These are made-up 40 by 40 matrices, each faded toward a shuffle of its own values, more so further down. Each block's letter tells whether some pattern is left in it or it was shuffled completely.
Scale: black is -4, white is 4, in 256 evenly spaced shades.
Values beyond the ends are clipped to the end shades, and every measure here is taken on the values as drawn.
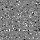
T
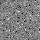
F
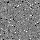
F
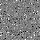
T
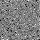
T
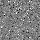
F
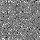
T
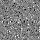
T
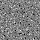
F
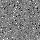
F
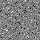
F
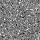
F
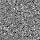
F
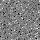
F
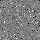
F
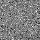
T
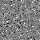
F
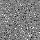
T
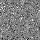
T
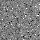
F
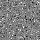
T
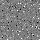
F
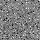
T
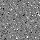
F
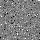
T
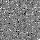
T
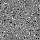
F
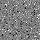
F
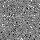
F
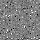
T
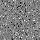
F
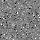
T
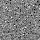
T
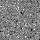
F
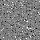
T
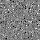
T
